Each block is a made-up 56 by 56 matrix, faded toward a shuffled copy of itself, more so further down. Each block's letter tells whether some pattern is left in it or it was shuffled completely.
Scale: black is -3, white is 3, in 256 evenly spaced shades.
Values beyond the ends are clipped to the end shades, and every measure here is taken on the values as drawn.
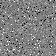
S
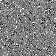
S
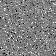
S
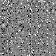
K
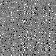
K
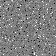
S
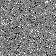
S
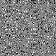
K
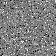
S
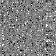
K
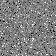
S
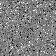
S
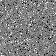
S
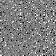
K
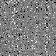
K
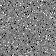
S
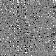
K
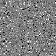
K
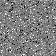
S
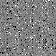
K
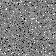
S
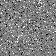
S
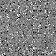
K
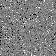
S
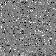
K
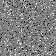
S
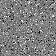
S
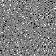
K
